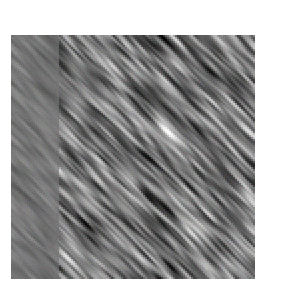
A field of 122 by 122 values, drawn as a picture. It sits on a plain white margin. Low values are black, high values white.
Seam: vertical, 20% of the way across, the left part calmer. Histogram: bell-shaped. Mirror symmetry: none. Slope: none. Grain: diagonal, down to the right. Odd rows or columns: none.
